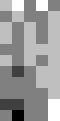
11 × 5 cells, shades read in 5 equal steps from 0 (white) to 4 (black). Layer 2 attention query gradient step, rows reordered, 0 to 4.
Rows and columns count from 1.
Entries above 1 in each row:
2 3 2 2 2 2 3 3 4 4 4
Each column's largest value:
3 4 2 2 2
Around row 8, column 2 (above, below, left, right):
3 2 2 2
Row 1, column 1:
1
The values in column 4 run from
0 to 2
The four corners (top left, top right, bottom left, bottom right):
1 2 2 0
